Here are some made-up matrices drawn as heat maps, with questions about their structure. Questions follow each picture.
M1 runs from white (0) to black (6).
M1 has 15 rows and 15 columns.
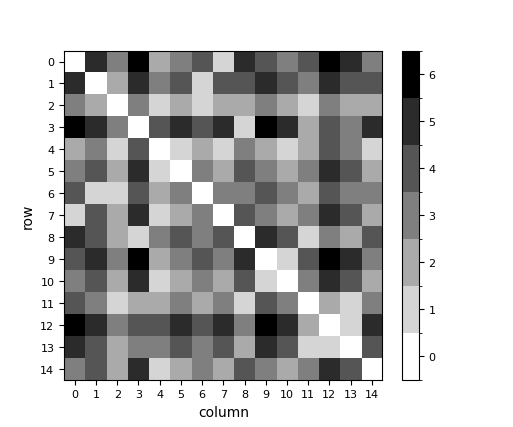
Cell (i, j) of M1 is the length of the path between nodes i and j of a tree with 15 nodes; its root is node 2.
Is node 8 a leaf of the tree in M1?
no
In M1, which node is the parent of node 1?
6
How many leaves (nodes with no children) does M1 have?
7
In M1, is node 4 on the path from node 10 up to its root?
yes
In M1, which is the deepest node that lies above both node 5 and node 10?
4
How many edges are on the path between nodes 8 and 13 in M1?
2
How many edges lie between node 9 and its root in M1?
3
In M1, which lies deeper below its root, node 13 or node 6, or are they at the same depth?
node 13
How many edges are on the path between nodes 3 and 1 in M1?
5
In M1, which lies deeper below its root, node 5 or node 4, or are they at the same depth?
node 5
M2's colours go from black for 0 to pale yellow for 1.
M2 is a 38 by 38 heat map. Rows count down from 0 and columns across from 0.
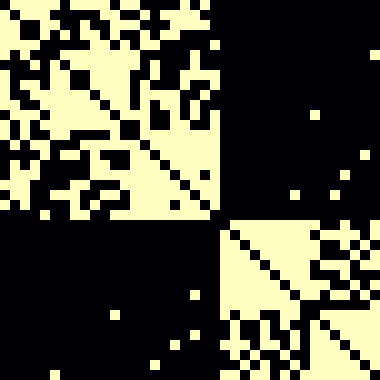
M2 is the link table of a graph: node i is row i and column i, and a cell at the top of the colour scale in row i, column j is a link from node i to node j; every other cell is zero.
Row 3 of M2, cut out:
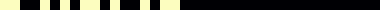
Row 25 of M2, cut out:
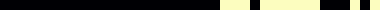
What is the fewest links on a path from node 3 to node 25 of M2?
3
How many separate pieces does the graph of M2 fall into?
1
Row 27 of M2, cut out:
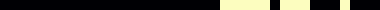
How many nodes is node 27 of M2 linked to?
9
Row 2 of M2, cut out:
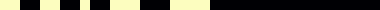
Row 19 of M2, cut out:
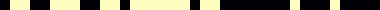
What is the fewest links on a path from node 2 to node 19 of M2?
1
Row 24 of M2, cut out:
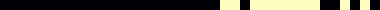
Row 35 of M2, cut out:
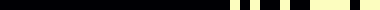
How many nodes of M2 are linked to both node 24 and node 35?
6
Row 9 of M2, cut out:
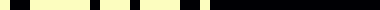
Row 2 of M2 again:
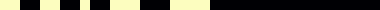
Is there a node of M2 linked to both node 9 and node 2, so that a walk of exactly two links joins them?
yes
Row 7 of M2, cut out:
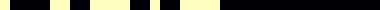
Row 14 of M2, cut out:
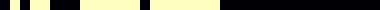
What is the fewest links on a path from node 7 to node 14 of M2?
2
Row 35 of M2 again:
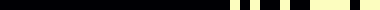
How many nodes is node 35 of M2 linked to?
9
